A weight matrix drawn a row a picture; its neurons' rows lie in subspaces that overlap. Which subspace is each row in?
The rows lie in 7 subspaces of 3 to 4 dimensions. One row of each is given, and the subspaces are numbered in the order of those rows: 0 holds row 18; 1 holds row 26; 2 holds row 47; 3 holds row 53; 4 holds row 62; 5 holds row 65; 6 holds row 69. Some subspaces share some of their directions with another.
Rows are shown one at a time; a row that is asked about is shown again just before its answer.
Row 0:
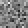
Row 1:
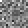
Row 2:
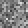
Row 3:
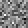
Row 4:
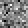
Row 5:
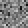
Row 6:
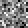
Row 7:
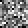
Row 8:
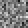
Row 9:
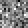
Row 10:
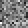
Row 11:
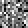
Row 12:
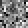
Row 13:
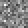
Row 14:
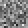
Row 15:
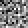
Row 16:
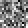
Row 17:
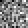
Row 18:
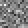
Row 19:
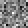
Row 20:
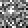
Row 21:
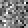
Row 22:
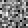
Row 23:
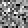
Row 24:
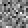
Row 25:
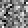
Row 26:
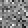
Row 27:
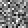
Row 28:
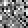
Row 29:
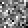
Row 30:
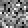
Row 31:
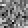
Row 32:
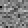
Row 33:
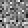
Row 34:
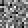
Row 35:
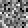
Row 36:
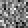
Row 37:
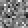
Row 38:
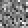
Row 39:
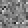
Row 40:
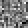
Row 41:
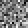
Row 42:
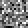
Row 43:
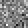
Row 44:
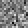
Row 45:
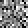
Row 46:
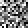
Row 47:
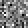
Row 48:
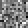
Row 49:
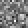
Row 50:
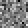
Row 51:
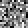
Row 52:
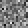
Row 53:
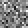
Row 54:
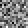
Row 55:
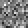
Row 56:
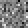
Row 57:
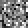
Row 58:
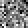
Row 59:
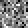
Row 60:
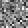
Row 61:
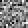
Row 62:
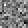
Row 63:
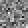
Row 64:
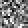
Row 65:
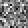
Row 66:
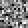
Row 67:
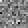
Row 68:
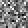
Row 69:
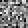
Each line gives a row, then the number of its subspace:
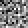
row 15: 4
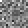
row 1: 6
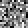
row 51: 2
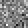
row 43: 2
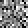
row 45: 1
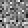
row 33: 5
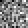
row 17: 6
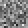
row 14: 0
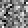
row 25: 5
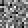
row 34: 2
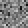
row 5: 2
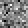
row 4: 5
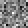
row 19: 2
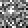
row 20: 1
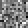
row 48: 4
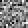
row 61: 6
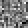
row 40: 4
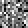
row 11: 4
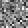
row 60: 1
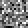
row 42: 4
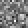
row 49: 6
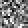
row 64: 3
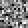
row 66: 4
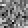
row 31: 0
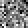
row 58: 2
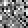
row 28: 1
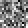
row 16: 0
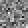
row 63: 0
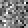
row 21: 5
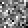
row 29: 0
